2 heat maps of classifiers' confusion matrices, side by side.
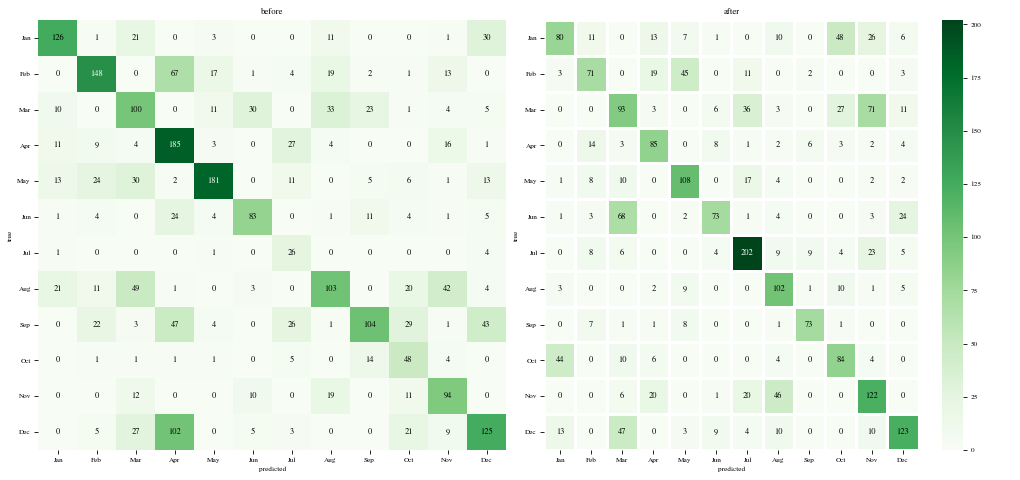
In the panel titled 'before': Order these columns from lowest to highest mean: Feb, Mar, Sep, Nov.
Sep, Nov, Feb, Mar
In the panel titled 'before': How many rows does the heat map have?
12
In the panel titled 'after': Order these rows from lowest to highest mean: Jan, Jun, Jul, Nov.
Jun, Jan, Nov, Jul
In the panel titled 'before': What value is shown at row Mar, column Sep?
23
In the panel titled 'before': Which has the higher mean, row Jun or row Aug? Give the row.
Aug
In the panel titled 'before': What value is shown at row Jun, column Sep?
11
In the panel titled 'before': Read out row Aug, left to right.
21 11 49 1 0 3 0 103 0 20 42 4
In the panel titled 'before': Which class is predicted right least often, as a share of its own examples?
Sep
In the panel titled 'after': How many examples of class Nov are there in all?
215
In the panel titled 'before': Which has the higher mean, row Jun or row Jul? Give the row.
Jun
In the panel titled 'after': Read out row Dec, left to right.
13 0 47 0 3 9 4 10 0 0 10 123
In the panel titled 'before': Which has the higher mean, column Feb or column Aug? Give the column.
Feb
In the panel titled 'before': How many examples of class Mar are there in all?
217
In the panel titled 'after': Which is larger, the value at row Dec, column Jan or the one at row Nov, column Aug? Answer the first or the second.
the second
